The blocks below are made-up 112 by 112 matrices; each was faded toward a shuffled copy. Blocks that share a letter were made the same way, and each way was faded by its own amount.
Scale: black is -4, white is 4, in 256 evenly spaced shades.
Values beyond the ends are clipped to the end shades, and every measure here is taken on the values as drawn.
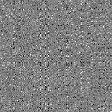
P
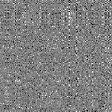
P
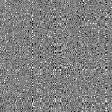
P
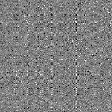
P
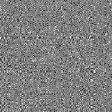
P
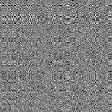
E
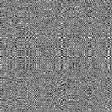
E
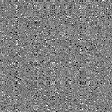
P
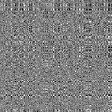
E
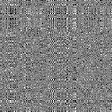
E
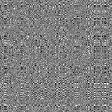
E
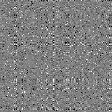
P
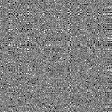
P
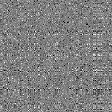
P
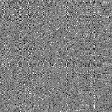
P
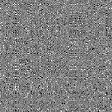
P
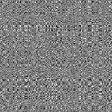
E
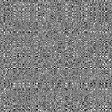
E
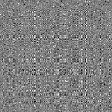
E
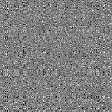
P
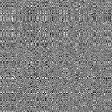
E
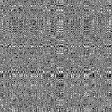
E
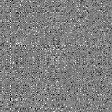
P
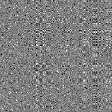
P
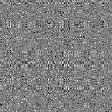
P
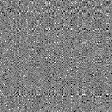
P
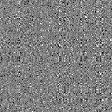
P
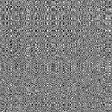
E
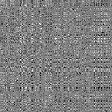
E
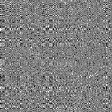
E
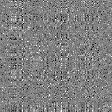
P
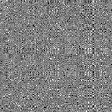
P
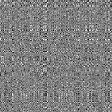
E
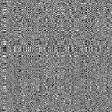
E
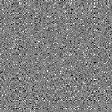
P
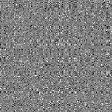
P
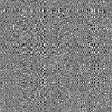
E
